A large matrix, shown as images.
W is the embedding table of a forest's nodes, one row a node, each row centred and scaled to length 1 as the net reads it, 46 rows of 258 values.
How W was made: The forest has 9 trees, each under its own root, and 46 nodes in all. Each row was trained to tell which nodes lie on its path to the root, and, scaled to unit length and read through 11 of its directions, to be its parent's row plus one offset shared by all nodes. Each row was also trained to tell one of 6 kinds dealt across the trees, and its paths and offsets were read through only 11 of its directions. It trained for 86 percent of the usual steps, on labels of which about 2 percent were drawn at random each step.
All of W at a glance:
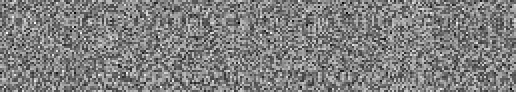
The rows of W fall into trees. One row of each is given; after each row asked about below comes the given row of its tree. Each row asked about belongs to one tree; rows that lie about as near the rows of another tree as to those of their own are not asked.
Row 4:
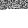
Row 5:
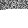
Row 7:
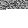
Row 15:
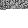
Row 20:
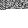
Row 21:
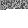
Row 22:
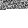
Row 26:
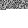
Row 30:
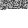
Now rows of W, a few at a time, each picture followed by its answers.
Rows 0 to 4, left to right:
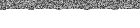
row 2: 15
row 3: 26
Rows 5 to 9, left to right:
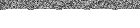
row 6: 20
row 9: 7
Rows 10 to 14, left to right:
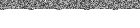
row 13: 20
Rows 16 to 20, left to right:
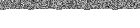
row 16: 7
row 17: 30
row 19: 22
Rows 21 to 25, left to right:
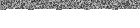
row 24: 15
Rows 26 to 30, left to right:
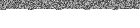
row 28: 5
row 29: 4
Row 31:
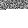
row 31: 5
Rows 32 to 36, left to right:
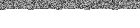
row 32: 22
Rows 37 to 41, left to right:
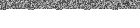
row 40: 21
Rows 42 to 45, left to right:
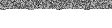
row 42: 7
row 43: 4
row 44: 4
